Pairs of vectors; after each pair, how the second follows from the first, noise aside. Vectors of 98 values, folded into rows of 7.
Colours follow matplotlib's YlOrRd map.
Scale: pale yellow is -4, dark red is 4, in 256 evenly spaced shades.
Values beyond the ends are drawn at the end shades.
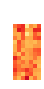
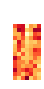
scaled up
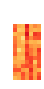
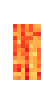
reversed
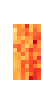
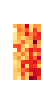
scaled up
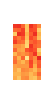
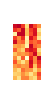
scaled up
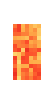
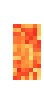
wrapped around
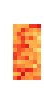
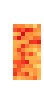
wrapped around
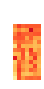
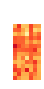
wrapped around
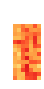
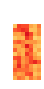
reversed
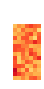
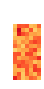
wrapped around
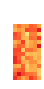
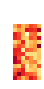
scaled up
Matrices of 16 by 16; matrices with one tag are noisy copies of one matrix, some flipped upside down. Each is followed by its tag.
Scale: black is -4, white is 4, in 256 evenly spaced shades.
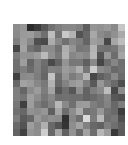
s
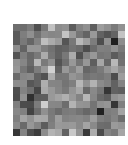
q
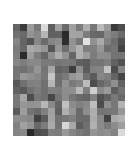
s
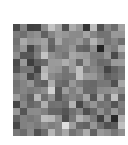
q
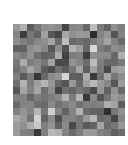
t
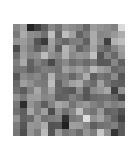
s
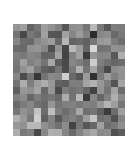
t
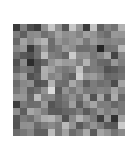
q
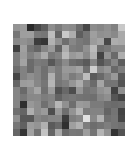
s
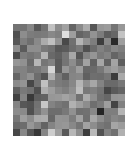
q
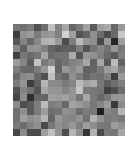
q
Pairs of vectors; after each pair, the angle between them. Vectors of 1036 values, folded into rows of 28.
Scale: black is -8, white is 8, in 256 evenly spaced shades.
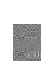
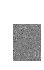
partly aligned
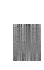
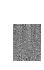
partly opposed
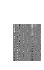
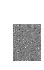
partly aligned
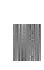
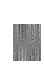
nearly opposite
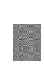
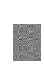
nearly parallel
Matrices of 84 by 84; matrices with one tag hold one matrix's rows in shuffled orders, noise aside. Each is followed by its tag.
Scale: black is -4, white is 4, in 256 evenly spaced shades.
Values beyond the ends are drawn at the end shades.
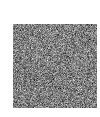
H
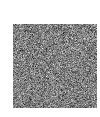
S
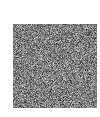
H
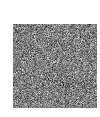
H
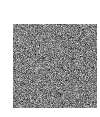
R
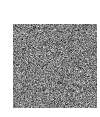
R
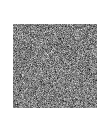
H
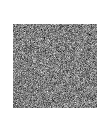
H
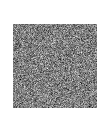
H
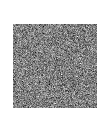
R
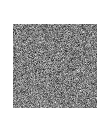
R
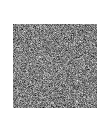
R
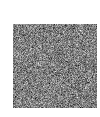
R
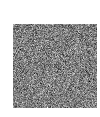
H
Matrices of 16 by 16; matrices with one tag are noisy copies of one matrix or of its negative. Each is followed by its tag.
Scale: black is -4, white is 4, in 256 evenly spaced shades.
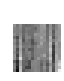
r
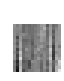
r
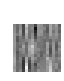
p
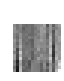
r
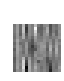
p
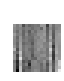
r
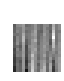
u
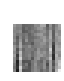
r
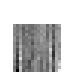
r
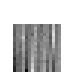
u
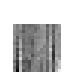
r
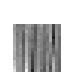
u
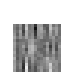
p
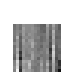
r
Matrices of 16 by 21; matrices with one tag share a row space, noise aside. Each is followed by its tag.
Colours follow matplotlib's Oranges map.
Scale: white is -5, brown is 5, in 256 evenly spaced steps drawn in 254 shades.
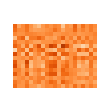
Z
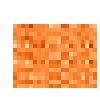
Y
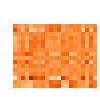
Y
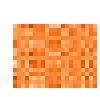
Y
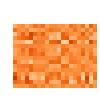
Y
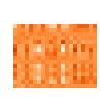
Z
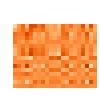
Y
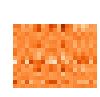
Z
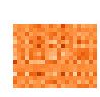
Z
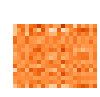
Z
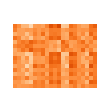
Y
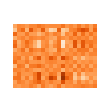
Z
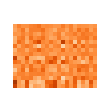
Z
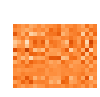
Y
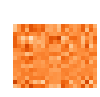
Y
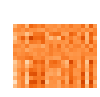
Y
